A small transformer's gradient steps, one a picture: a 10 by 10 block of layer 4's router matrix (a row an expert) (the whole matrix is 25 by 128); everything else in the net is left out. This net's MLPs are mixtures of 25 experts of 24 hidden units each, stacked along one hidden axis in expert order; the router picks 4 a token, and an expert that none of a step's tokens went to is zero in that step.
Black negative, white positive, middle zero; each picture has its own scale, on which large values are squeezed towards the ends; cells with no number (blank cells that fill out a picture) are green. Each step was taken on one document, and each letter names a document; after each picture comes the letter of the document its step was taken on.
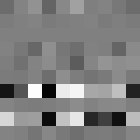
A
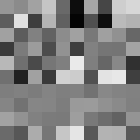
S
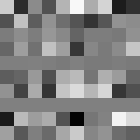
S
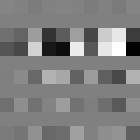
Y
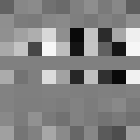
Y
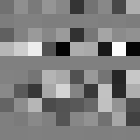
Y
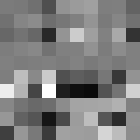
A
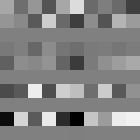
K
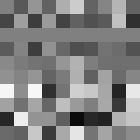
K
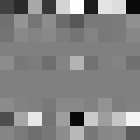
S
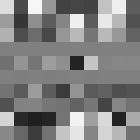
S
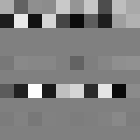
K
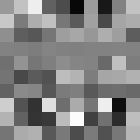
S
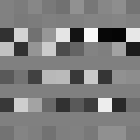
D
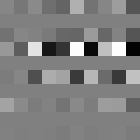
Y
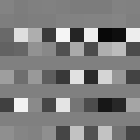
D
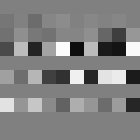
D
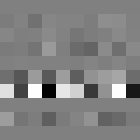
A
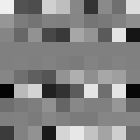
A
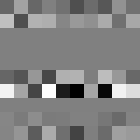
K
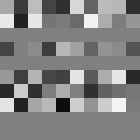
D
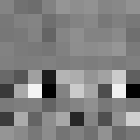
A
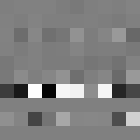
K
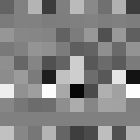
A
